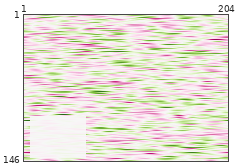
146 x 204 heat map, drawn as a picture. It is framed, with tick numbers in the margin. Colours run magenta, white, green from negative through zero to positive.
Average level on the scale: 50%. Slope: none. Grain: streaks across. Odd patch: calmer, in the bottom left.
